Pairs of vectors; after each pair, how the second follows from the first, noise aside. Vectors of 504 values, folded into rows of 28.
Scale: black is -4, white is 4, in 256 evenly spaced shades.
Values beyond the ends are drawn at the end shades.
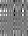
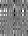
copied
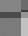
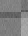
shrunk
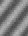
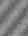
shrunk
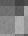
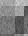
negated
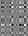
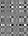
copied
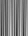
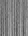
shrunk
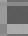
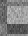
negated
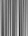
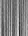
copied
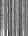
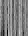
negated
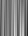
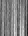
copied
